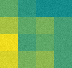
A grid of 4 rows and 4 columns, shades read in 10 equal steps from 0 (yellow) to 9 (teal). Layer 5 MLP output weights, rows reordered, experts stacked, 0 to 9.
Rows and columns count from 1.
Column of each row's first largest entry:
3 4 2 4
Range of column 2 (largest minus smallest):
3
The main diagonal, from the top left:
6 6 6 7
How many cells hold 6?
3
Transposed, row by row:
6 3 0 1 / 8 6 7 5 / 9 5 6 4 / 9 7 7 7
